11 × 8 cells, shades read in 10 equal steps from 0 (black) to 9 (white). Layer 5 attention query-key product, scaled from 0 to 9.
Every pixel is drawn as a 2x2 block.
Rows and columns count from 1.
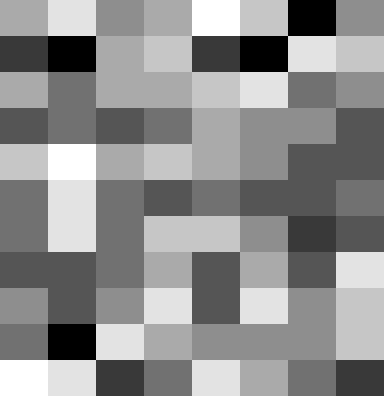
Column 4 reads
6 7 6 4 7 3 7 6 8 6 4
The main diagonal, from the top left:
6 0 6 4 6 3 2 8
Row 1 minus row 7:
2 0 1 -1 2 2 -2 2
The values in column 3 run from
2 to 8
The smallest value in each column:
2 0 2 3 2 0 0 2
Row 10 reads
4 0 8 6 5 5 5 7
